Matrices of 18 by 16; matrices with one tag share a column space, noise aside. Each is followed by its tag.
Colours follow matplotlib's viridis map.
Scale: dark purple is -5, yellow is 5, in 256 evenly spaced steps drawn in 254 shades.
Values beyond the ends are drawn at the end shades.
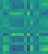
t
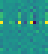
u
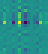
u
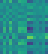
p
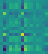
t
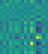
p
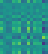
p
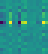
u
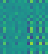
p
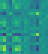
t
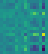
t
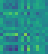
t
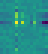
u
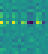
u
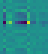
u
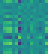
p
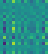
p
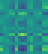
t
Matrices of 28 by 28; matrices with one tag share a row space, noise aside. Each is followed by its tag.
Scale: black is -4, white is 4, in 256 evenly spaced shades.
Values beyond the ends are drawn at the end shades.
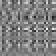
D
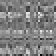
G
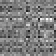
G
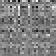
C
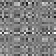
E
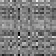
C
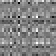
C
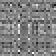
C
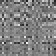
E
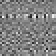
D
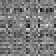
G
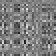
E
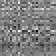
C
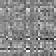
G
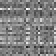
G
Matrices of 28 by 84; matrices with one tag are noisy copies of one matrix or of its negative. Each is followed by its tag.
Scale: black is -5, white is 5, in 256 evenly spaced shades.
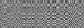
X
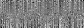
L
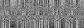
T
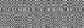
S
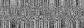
T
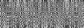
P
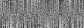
L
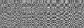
X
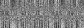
T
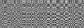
X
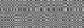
S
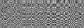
X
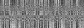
T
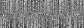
L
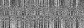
T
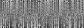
L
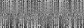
L
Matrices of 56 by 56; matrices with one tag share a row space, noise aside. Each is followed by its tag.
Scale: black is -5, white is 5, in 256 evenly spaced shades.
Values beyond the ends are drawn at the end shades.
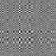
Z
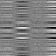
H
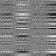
H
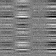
H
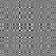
Z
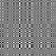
Z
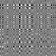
Z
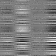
H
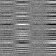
H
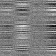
H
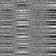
H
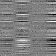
H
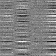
H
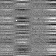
H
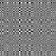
Z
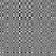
Z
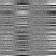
H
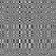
Z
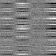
H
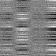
H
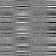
H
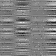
H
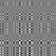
Z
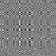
Z
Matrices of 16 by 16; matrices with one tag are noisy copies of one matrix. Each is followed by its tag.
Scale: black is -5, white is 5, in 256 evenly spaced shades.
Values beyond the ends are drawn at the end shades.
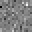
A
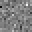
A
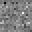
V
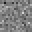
V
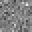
A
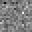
V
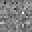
V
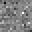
V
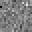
A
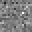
V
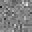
A
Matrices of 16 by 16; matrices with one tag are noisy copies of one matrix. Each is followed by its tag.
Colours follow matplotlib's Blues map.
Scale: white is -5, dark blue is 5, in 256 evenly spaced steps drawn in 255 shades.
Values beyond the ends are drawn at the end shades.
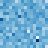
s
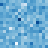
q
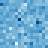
q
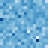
s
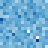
s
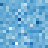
q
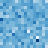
s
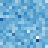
s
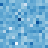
q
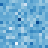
q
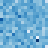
s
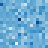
q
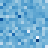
s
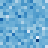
s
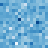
q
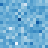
q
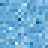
q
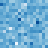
q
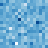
q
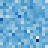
s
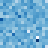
s
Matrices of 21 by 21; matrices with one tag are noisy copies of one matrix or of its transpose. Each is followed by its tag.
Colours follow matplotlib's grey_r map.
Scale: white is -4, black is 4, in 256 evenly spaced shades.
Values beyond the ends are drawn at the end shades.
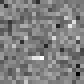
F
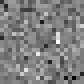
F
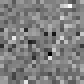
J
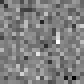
F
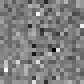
J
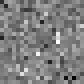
F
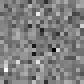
J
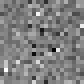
J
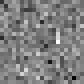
F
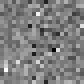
J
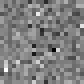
J
